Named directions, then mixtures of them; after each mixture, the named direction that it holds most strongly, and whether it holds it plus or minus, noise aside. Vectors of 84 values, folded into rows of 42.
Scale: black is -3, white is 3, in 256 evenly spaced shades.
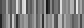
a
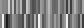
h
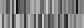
a, minus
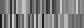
a, plus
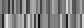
h, minus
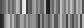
a, plus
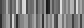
a, plus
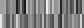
a, minus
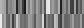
a, minus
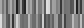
a, minus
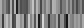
h, minus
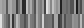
a, minus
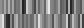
h, plus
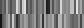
a, plus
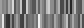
h, plus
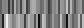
h, minus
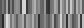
h, minus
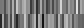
a, plus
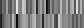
a, plus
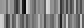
a, minus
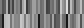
h, minus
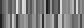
a, plus
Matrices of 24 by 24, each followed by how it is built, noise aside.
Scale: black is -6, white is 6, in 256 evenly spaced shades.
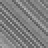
Toeplitz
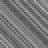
Toeplitz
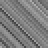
Toeplitz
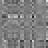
low rank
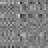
low rank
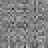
low rank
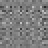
low rank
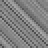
Toeplitz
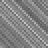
Toeplitz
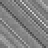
Toeplitz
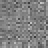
low rank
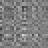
low rank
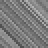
Toeplitz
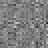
low rank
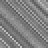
Toeplitz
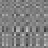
low rank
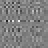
low rank
